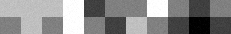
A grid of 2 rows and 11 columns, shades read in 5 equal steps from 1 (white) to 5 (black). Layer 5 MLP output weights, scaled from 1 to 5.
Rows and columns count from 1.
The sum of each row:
28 34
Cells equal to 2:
5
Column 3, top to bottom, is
2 3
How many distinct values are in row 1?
4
